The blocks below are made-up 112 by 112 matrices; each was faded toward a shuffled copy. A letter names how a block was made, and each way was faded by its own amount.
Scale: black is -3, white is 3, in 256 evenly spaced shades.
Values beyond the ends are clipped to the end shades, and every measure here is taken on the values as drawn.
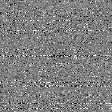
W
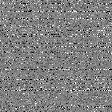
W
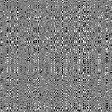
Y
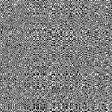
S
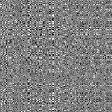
S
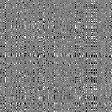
Y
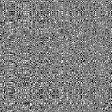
S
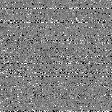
W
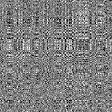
S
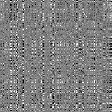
Y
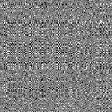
S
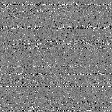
W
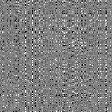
Y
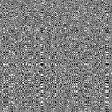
S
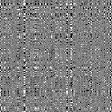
Y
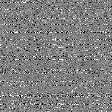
W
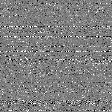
W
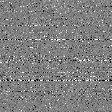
W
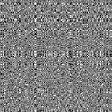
S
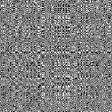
S
